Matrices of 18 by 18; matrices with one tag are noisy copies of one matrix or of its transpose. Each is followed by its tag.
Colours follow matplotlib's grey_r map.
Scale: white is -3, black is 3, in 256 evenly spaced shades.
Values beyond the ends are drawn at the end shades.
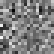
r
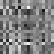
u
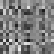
u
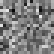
r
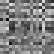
u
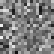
r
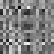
u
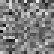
r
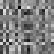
u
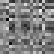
u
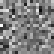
r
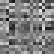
u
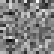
r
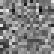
r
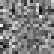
r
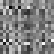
u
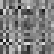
u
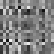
u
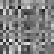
u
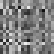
u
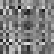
u
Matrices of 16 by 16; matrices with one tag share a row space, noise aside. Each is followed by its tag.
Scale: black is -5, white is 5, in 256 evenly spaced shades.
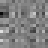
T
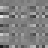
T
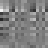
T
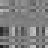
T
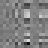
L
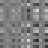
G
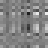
G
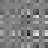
G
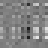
G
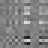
L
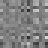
G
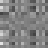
T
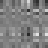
G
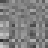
T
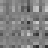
G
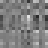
G
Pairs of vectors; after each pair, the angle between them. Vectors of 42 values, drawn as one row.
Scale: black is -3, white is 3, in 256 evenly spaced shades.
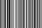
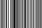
nearly opposite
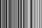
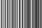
nearly opposite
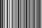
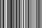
orthogonal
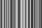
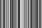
partly aligned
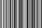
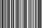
nearly opposite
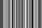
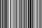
orthogonal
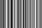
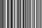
nearly parallel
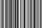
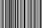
nearly parallel
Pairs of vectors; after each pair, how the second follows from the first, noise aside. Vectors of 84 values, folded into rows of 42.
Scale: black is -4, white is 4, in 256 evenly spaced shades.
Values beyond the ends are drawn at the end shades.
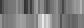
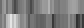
wrapped around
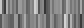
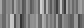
wrapped around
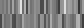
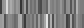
wrapped around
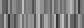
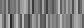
wrapped around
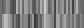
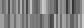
wrapped around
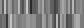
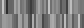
wrapped around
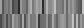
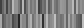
wrapped around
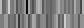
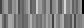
wrapped around
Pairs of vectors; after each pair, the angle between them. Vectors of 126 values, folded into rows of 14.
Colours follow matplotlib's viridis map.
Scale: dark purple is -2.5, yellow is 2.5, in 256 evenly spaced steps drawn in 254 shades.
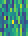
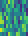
partly opposed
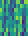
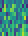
partly opposed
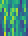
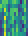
nearly parallel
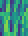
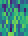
partly aligned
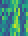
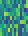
orthogonal
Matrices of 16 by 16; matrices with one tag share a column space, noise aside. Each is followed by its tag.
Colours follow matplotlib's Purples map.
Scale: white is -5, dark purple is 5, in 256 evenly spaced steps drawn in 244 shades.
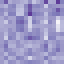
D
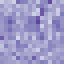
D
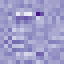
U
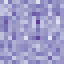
D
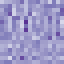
D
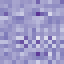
U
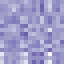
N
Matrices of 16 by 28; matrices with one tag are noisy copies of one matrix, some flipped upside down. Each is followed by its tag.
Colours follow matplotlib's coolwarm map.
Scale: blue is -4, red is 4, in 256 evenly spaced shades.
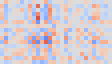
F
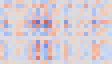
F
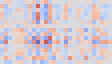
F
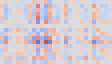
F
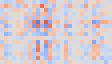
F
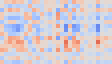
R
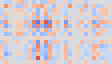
F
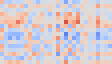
R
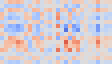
R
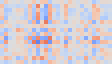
F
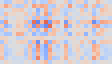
F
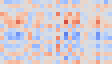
R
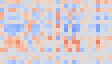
R
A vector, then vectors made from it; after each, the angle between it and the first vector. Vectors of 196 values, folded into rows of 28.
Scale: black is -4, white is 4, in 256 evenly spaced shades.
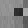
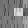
nearly opposite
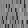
orthogonal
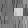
nearly opposite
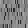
orthogonal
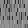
orthogonal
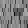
partly aligned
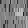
partly opposed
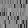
orthogonal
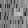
partly opposed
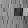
nearly parallel
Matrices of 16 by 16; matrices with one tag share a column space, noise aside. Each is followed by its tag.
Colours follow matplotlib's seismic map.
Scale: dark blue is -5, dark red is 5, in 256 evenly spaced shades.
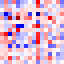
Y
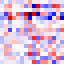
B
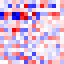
B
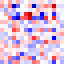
B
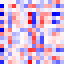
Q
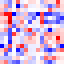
Q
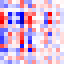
Q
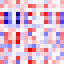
Q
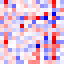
Y
